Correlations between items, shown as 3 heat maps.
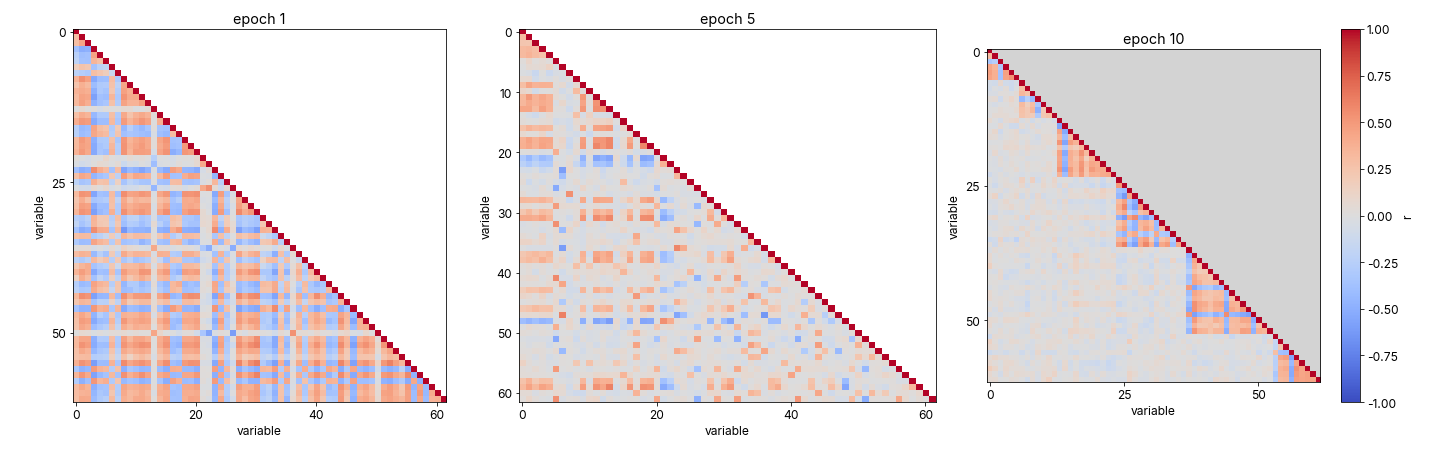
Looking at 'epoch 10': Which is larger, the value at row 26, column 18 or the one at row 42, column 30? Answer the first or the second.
the first
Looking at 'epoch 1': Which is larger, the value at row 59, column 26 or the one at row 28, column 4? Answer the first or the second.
the first
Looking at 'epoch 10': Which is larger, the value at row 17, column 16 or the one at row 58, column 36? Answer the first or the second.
the first
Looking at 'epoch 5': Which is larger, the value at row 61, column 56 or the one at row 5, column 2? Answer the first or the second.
the first
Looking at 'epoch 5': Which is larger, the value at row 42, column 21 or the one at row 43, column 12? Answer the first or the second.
the second
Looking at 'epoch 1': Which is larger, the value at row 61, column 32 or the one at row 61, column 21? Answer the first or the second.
the second
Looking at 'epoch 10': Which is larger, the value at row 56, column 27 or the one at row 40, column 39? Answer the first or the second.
the second
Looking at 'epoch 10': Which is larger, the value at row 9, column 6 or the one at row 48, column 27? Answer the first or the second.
the second
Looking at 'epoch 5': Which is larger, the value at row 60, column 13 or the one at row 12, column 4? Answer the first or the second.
the second
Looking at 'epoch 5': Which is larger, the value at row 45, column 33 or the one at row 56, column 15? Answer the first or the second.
the first
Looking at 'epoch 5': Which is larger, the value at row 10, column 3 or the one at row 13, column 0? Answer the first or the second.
the second
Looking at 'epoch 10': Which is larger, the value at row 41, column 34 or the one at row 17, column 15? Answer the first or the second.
the second
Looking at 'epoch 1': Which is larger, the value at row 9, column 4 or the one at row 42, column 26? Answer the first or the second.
the second
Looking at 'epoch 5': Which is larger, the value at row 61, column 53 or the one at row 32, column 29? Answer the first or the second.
the second
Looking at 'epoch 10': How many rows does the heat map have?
62
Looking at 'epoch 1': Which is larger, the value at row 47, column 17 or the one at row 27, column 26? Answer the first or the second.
the second
